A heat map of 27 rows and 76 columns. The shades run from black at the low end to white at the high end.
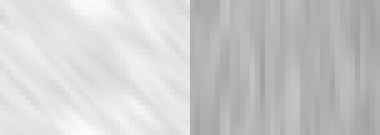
The table splits into one row of 2 panels. Panel 1,1: very high, slanting down to the right, faint in contrast. Panel 1,2: high, streaked downward, faint in contrast.
